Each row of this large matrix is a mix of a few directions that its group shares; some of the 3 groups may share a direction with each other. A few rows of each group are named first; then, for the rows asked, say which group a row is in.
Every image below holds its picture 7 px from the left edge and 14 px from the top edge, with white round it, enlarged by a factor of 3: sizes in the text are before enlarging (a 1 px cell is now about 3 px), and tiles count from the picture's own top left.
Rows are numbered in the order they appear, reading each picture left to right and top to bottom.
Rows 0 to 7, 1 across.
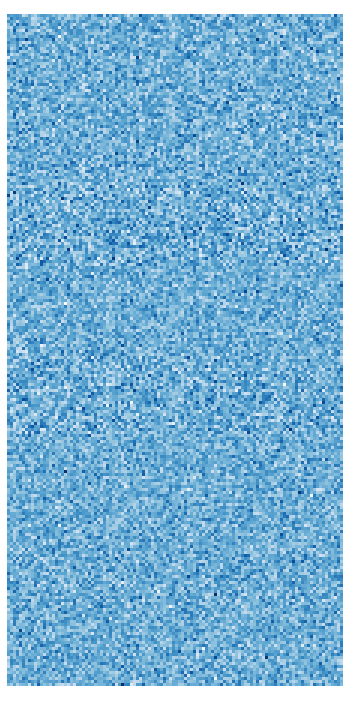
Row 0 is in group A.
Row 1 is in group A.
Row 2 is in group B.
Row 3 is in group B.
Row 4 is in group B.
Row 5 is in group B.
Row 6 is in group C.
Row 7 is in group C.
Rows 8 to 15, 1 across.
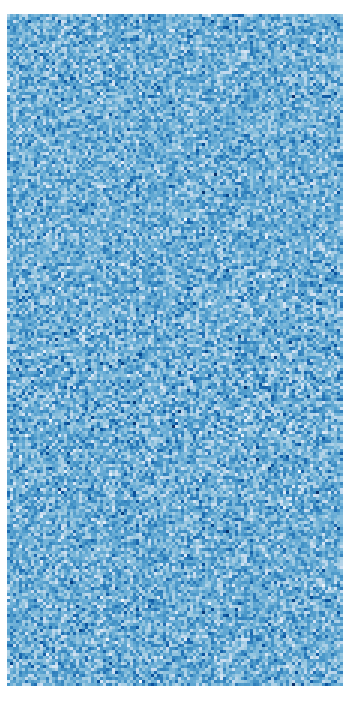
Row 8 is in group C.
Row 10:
C
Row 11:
A
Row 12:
A
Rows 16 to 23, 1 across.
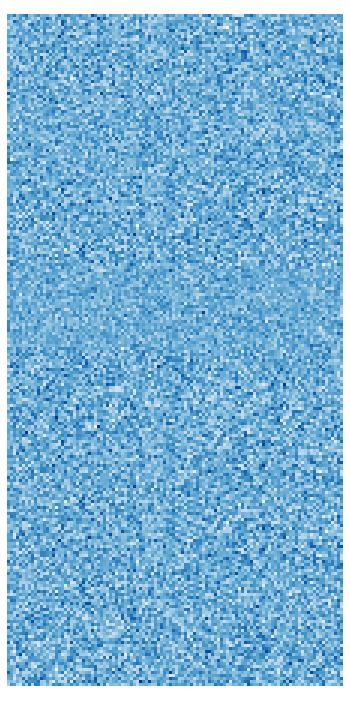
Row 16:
C
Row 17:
C
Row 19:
C
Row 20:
B
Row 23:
B
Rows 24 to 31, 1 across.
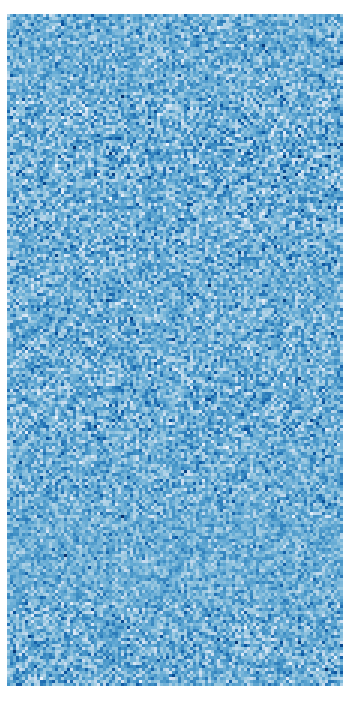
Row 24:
C
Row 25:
B
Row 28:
B
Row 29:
C
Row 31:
B
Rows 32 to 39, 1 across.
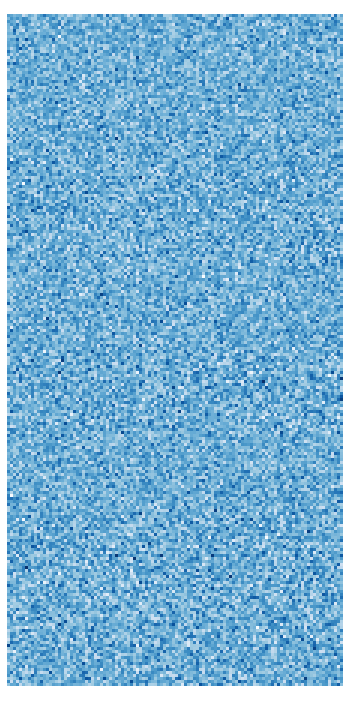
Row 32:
A
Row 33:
C
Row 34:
B
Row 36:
C
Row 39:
A
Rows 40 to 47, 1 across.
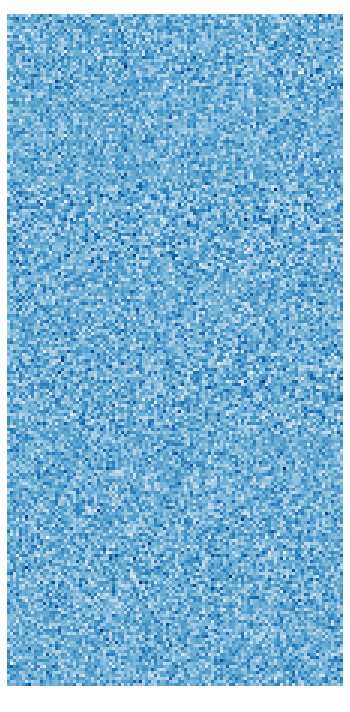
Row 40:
B
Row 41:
B
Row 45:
B
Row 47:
C
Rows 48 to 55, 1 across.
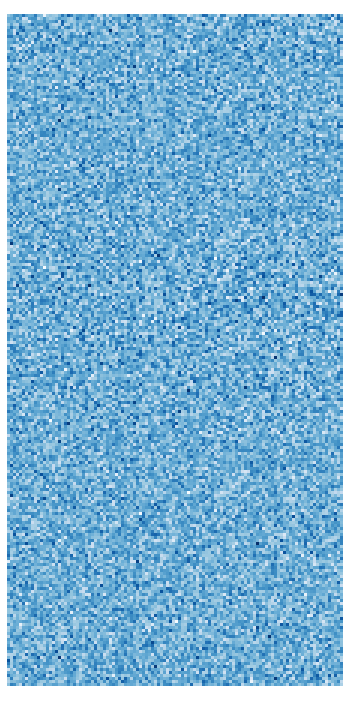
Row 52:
A
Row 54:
A
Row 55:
B
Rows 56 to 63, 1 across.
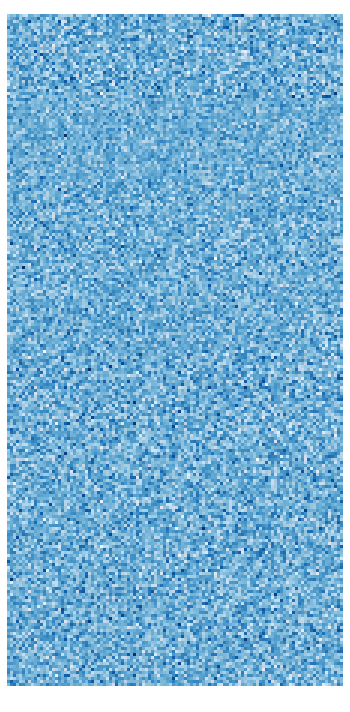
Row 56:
C
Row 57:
B
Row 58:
C
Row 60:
A
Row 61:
A
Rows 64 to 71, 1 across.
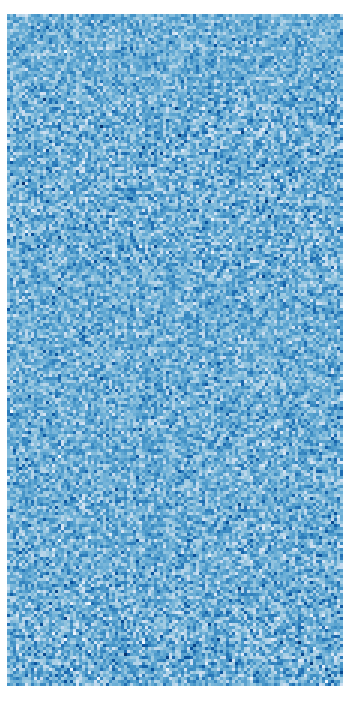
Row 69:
A
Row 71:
B
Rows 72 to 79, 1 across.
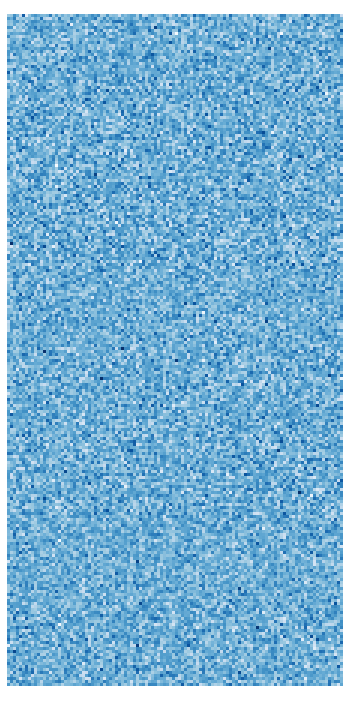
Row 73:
B
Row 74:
C
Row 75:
C
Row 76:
C
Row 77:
B
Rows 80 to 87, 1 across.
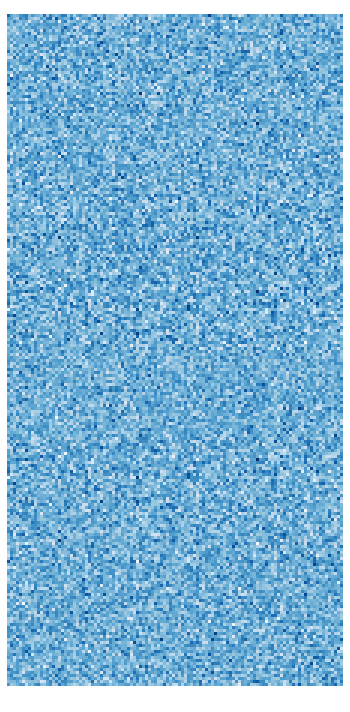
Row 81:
B
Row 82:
B
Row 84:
B
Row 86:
A
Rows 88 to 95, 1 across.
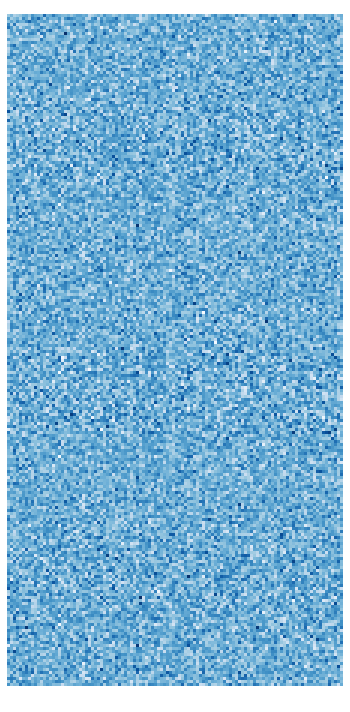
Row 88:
A
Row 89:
B
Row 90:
A
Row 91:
C
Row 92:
C
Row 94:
C
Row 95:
A
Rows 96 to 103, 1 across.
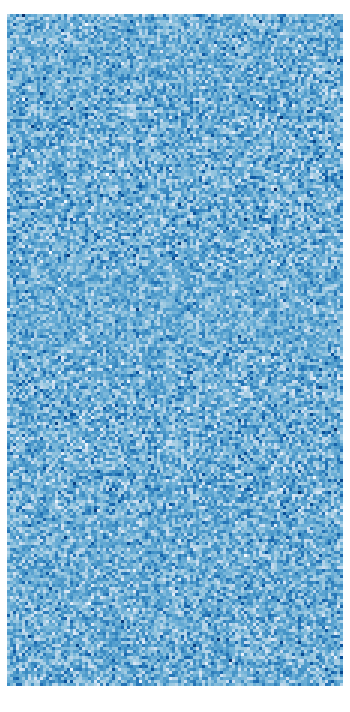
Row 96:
B
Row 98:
A
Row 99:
A
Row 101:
B
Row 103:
B
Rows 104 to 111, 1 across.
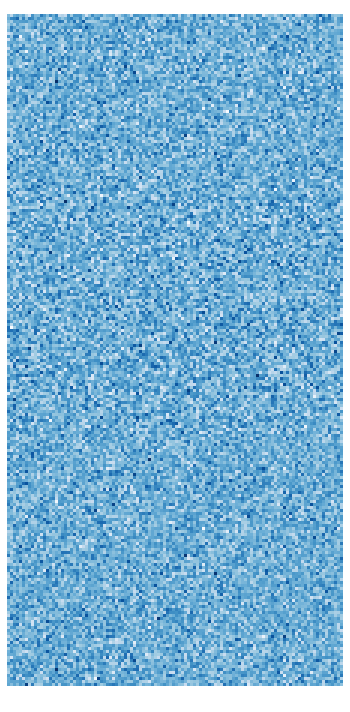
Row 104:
B
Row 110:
C
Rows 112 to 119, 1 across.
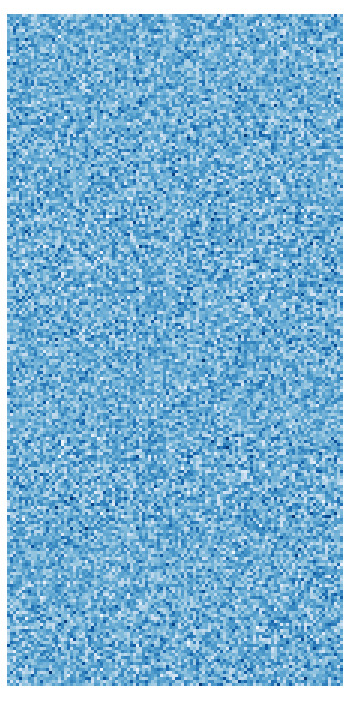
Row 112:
A
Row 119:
A
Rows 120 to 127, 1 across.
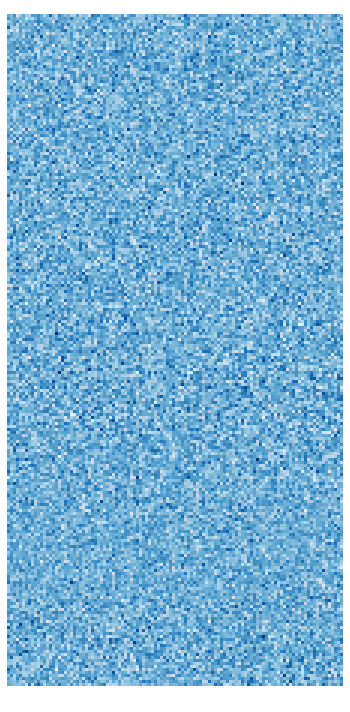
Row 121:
C
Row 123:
B
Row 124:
C
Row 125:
A
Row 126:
C
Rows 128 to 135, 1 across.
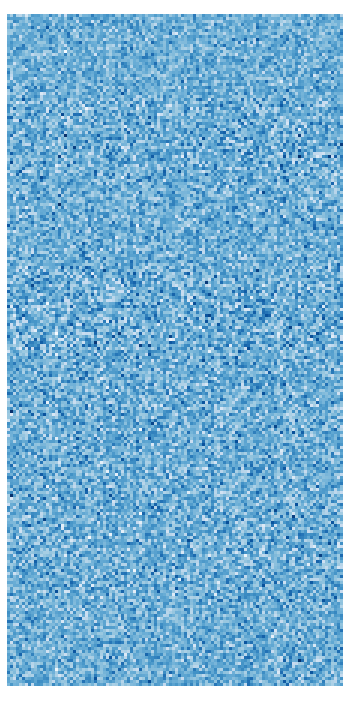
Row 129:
B
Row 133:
C
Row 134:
A
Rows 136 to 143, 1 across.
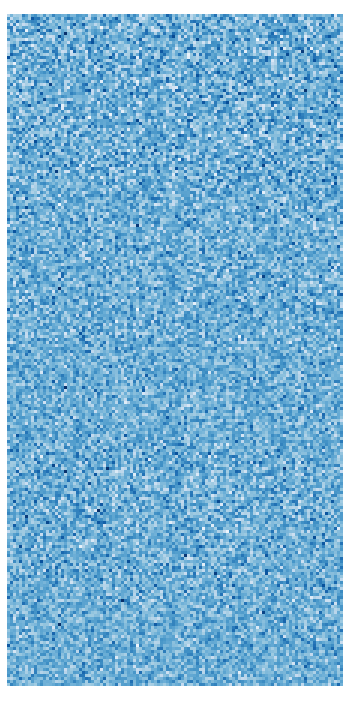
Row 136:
A
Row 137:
A
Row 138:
A
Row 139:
A
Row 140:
B
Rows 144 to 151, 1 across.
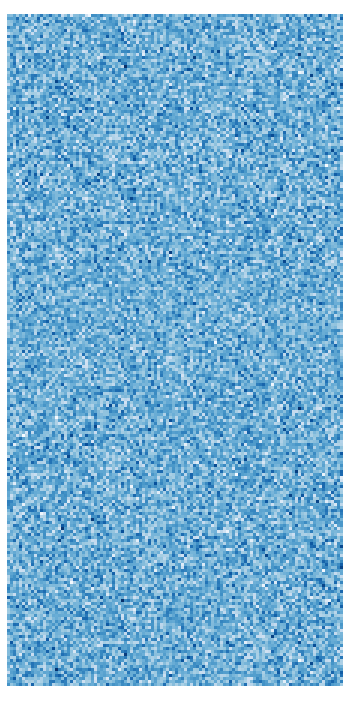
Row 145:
B
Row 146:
B
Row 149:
B
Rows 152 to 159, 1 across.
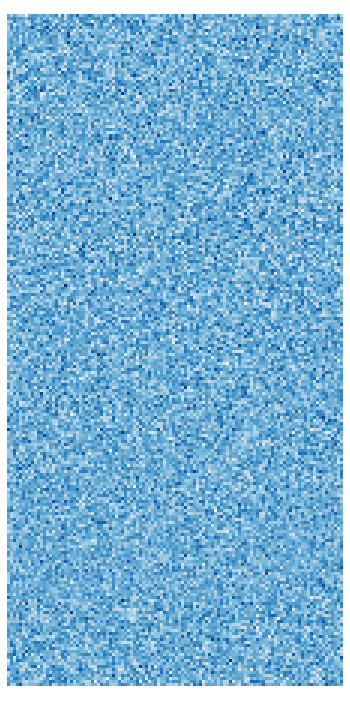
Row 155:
A
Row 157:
C
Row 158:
C
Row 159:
B
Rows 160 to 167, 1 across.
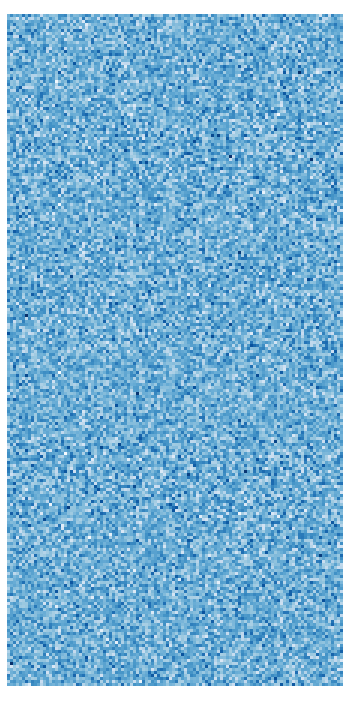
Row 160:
B
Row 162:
A
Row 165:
A
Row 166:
A
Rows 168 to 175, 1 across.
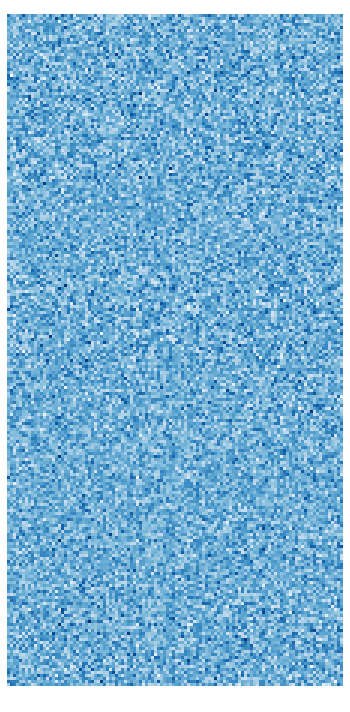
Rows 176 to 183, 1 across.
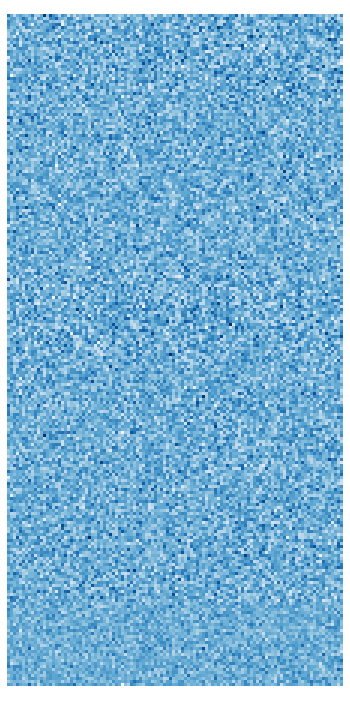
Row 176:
C
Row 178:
A
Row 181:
C
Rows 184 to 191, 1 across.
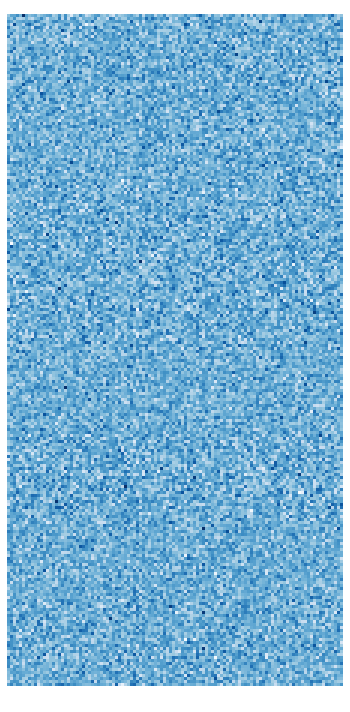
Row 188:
B
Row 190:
C
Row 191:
C
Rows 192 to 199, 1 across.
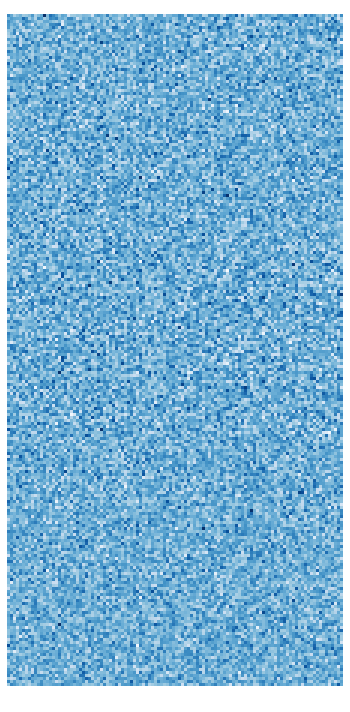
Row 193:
C
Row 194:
C
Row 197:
B
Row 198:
C
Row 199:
A
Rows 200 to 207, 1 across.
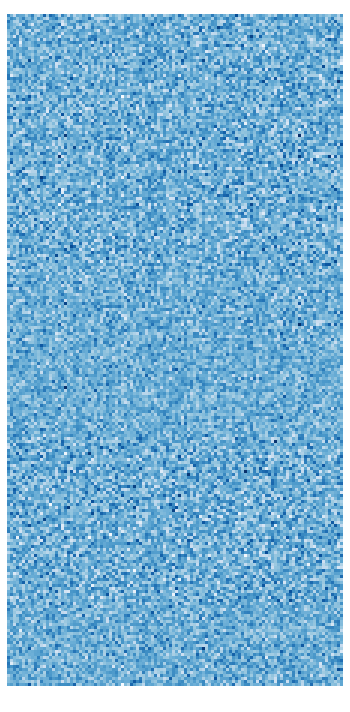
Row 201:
B
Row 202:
C
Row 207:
C
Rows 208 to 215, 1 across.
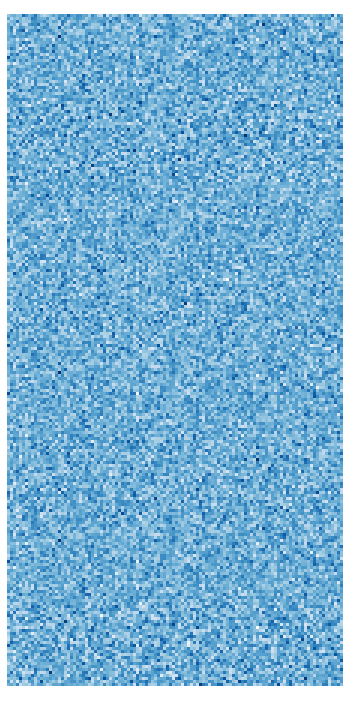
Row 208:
A
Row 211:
C
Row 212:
A
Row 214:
A
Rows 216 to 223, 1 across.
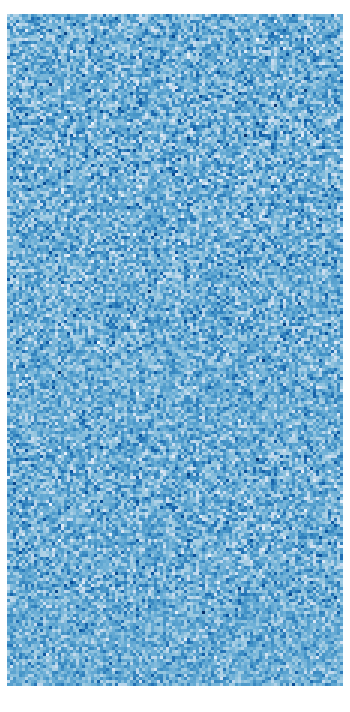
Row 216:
A
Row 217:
A
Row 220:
A
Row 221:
A
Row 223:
C
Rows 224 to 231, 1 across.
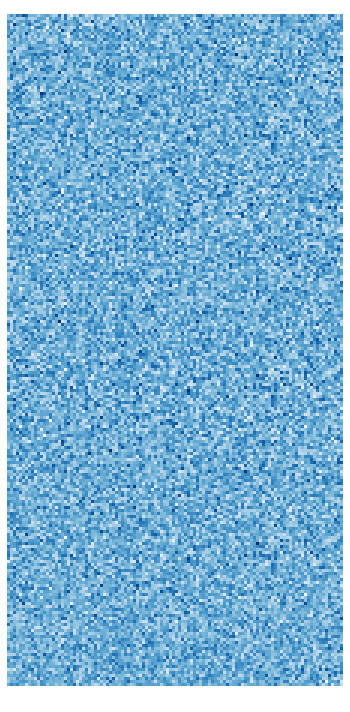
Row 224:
B
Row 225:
A
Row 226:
C
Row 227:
B
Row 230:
A
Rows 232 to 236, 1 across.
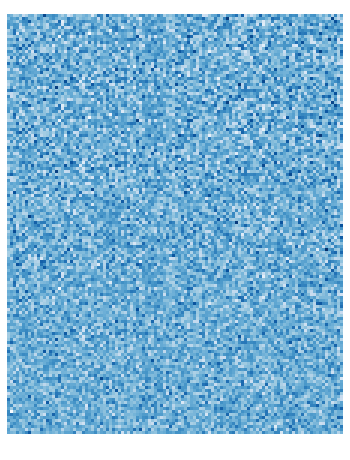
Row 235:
A
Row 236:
C
